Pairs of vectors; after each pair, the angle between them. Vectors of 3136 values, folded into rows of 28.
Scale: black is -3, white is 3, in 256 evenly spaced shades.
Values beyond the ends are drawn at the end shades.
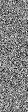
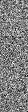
partly opposed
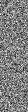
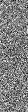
orthogonal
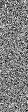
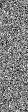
partly aligned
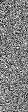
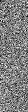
nearly parallel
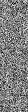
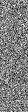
partly aligned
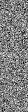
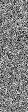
orthogonal
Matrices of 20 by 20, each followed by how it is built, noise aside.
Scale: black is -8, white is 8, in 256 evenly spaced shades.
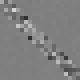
banded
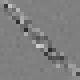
banded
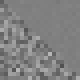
lower triangular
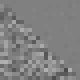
lower triangular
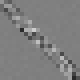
banded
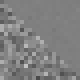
lower triangular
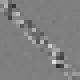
banded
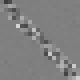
banded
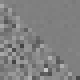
lower triangular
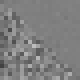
lower triangular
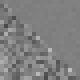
lower triangular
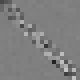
banded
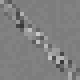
banded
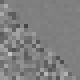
lower triangular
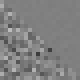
lower triangular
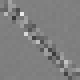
banded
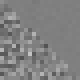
lower triangular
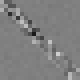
banded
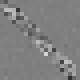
banded
